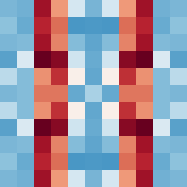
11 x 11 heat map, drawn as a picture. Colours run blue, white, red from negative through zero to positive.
Roughest part: centre. Mirror symmetry: left to right and top to bottom. Stripes: upright, repeating 2 times. Slope: none.
